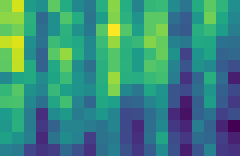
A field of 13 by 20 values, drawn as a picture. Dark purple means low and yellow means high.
Slope: up to the top left. Stripes: upright, repeating 5 times. Mirror symmetry: none. Ninth with the lowest average: bottom right. Grain: streaks running down.
